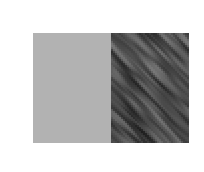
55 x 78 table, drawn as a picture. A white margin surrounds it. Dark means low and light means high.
It is made of 1 by 2 panels. Panel 1,1: high, flat. Panel 1,2: low, slanting down to the right.
